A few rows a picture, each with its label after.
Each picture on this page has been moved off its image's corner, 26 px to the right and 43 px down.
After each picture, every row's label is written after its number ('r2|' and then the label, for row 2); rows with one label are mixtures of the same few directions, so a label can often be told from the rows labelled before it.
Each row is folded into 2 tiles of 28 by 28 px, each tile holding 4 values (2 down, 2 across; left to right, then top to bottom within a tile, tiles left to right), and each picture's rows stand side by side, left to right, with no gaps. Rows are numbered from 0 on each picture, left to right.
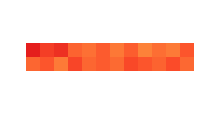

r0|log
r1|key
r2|log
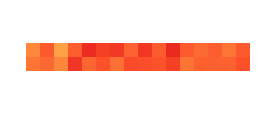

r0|key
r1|log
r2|key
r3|key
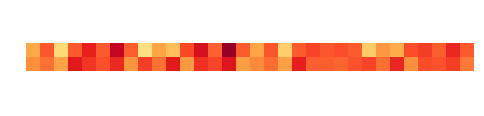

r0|key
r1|key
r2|log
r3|key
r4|key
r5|log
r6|log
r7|key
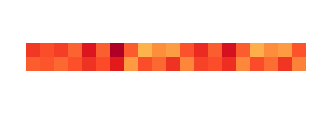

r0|log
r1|key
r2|log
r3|key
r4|log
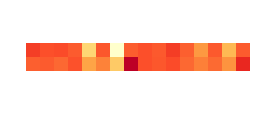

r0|log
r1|key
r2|key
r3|key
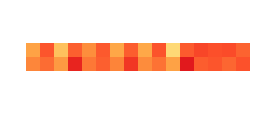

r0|key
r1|key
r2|key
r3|log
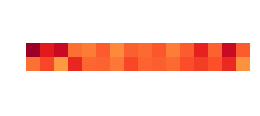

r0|log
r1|key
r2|key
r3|key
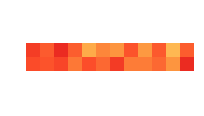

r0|key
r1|log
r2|key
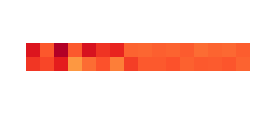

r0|key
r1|log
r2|log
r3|log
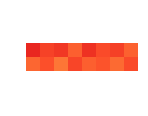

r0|log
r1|log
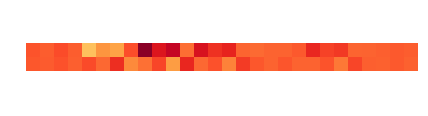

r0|key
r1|log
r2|log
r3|log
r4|log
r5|log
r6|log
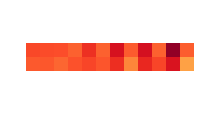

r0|log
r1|key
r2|key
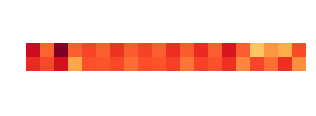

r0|key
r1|key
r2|key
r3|key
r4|log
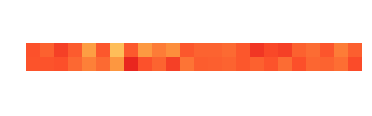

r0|key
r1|key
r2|log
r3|key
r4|log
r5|key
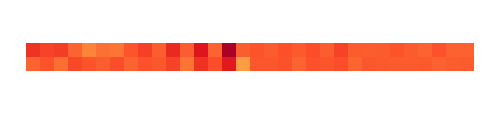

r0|log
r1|log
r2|key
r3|key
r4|key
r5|key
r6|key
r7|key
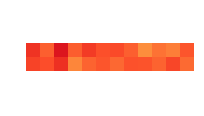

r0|key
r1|log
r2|log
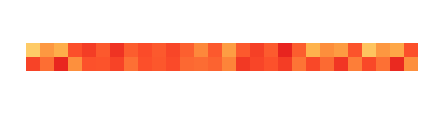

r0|log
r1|key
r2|key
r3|key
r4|key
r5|log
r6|log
